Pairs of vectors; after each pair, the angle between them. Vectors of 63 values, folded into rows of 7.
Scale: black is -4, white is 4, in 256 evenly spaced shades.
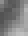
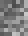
partly aligned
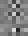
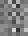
nearly parallel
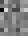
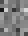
nearly parallel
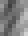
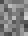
orthogonal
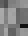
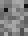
orthogonal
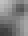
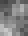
nearly opposite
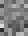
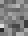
nearly parallel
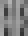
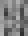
nearly parallel
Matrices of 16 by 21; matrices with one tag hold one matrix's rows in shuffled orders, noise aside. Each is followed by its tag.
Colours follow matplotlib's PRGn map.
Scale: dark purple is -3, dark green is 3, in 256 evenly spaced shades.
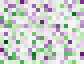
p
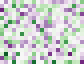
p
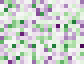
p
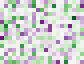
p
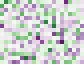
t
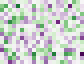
p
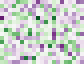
t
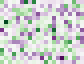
t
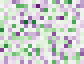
t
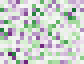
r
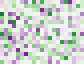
r
